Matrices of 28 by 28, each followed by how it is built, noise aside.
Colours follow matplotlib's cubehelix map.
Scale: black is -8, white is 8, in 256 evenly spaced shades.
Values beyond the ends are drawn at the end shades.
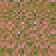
low rank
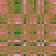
low rank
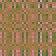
low rank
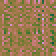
low rank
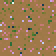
sparse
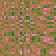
low rank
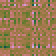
low rank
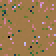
sparse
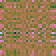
low rank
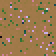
sparse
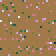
sparse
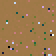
sparse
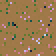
sparse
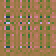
low rank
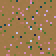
sparse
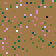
sparse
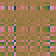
low rank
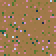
sparse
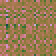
low rank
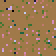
sparse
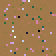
sparse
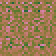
low rank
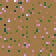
sparse
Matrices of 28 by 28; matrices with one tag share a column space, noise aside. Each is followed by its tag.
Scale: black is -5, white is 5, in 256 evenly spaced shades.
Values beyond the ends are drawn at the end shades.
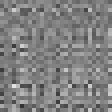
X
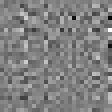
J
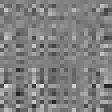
X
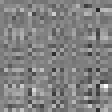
X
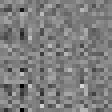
X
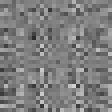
X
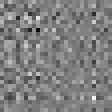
J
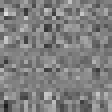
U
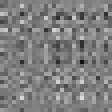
J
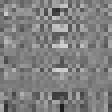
U
